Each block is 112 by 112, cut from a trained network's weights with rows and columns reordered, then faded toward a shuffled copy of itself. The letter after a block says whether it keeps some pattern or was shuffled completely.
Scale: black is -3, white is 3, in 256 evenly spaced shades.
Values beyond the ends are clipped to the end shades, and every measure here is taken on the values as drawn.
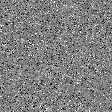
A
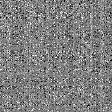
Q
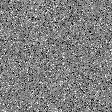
A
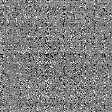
Q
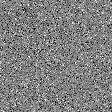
A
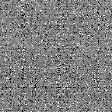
Q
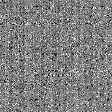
Q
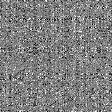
Q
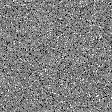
A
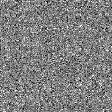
Q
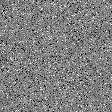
A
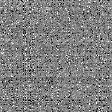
Q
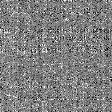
Q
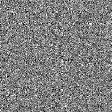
Q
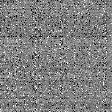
Q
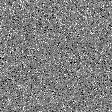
A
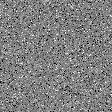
A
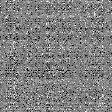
Q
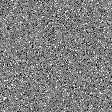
A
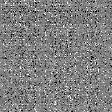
Q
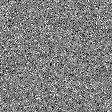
A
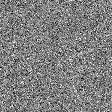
A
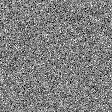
A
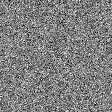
A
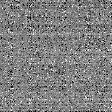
Q
